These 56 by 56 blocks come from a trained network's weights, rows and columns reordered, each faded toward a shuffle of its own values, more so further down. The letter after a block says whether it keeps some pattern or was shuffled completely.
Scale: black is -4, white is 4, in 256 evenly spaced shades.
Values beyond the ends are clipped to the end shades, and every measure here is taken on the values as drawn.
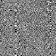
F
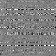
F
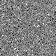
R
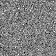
R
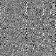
F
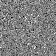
R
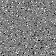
R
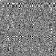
F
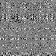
F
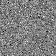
R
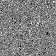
R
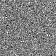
R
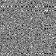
F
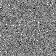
R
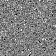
R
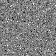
R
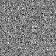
F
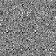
F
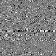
F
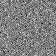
R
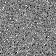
R
